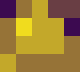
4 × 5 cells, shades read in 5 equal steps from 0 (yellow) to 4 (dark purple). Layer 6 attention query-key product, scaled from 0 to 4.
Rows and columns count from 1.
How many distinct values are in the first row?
4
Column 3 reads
1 1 1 2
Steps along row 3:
down same same up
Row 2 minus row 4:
1 -2 -1 -1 2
